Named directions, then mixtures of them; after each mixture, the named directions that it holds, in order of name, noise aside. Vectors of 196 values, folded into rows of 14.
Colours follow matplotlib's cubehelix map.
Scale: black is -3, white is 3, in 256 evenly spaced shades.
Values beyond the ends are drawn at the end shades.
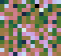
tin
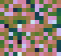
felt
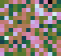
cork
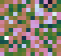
cork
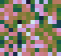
cork, felt, tin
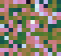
cork, felt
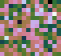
cork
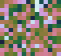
cork, felt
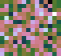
cork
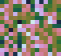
cork, felt, tin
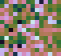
cork, felt, tin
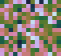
cork, felt, tin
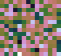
felt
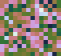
cork
